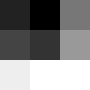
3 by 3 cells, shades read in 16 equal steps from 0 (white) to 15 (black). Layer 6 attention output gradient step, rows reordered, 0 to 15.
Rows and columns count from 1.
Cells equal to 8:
1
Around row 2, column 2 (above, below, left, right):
15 0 11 6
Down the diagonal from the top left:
13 12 0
